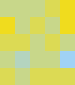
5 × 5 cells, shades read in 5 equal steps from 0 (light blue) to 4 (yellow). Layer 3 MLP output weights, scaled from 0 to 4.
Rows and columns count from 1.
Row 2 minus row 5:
1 0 0 -1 1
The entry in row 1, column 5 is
4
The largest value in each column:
4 3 3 3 4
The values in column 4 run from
2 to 3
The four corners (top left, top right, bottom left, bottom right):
2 4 3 3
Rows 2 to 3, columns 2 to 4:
2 3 2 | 3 2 3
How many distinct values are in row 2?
3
